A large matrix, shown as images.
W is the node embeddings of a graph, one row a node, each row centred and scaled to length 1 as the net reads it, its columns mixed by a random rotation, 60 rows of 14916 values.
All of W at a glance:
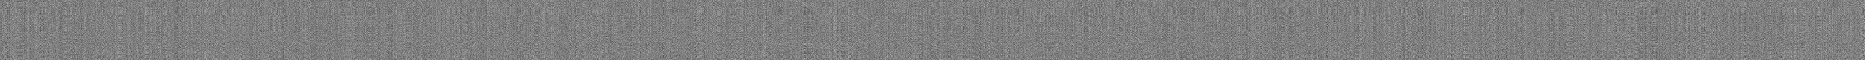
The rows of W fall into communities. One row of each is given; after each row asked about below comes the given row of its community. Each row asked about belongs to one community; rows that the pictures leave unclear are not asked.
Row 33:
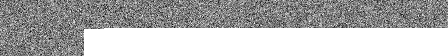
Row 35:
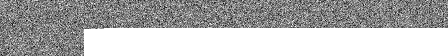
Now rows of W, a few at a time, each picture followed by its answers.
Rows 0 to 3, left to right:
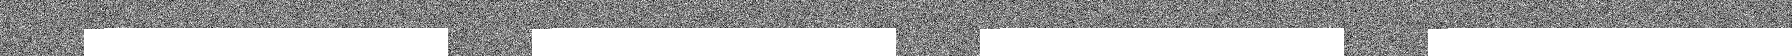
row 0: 33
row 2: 35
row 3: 35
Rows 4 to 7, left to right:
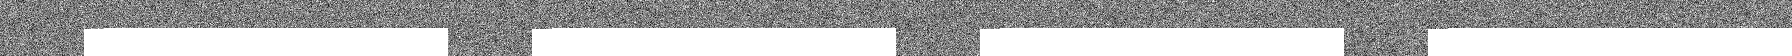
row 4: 35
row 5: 35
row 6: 35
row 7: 33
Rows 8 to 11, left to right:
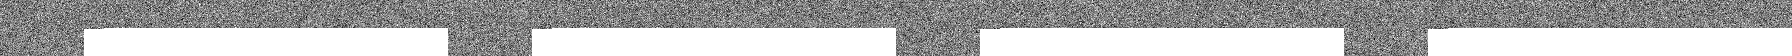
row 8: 33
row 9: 35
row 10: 33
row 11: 33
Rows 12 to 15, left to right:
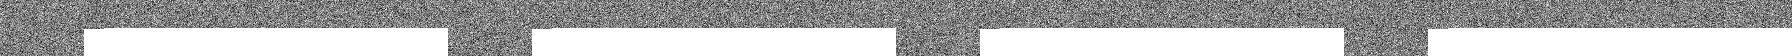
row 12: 33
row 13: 33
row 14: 33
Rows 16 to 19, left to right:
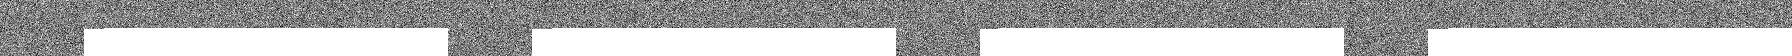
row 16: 35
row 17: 33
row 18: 33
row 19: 33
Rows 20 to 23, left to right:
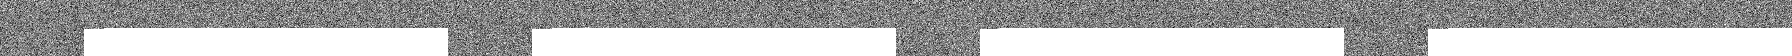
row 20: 35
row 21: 35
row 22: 33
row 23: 35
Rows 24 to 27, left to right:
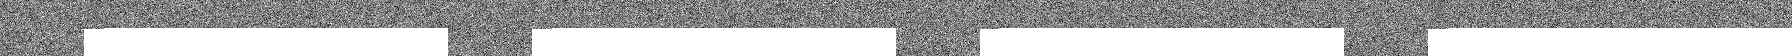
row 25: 35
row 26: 33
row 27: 33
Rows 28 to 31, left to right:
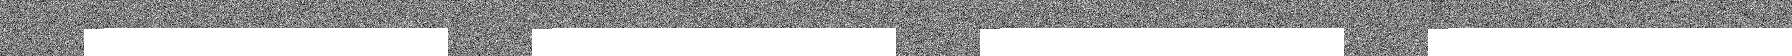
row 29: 33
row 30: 33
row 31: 33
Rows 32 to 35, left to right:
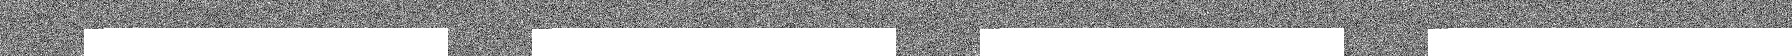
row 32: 35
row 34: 35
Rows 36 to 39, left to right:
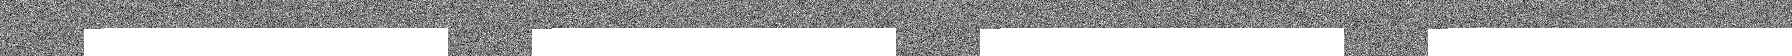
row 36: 33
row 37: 33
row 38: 33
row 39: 35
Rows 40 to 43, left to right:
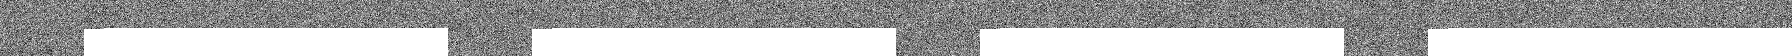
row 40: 33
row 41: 35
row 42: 33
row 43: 35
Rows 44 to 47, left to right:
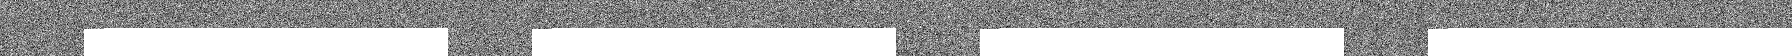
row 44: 35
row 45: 33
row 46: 33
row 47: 35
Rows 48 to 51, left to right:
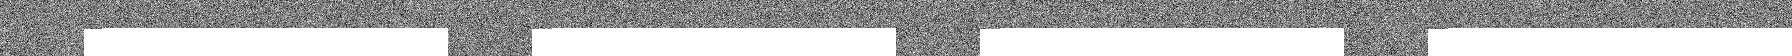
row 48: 33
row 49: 35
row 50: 35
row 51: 33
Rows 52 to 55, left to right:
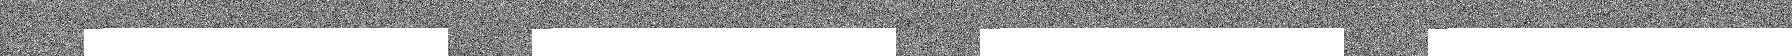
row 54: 35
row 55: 33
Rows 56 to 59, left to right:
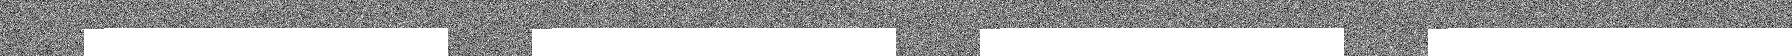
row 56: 33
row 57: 33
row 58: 35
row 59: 35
